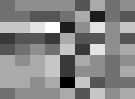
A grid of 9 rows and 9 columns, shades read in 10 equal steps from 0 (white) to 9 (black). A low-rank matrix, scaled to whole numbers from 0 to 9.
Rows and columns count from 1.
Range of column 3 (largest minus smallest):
5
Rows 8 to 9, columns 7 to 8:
6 5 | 2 4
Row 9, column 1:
5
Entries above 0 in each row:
9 9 8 9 9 9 9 9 9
